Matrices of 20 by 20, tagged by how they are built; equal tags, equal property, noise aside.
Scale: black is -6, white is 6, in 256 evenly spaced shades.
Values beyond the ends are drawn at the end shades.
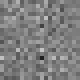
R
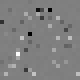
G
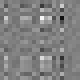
R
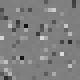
G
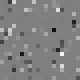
G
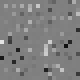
G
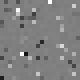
G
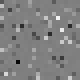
G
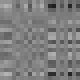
R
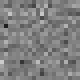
R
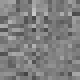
R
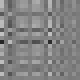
R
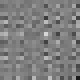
R
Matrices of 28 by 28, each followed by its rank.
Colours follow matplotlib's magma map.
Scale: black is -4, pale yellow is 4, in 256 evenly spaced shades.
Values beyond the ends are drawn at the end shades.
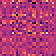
three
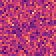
full rank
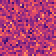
full rank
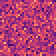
full rank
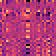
three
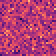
full rank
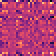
three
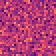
full rank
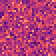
full rank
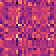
three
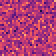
full rank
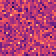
full rank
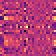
three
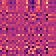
three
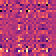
three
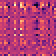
three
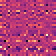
three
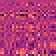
three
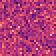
full rank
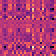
three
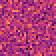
full rank
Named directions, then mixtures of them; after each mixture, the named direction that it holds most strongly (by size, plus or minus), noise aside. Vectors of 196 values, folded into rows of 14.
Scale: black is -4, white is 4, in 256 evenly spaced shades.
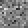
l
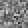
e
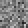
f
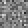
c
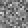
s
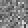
f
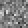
e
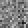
f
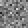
s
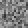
e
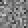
c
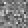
e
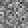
s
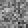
f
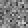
f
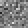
l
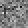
l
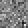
f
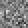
s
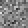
l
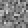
e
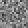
s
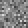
c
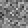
s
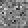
l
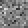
l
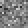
l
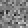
e
